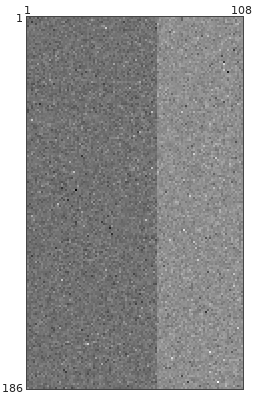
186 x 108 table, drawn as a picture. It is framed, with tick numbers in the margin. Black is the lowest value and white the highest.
Stripes: none. Histogram: bell-shaped. Seam: vertical, 60% of the way across, the right part higher.
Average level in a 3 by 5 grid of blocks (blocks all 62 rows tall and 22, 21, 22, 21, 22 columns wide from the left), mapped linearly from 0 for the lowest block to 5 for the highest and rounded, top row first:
0 0 0 5 5 / 0 0 0 5 5 / 0 0 0 5 5
